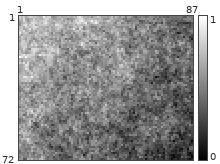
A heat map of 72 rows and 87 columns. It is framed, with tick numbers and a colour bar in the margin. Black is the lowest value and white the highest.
Histogram: bell-shaped. Average level on the scale: 50%. Ninth with the lowest average: bottom right. Slope: up to the top left. Odd rows or columns: none.
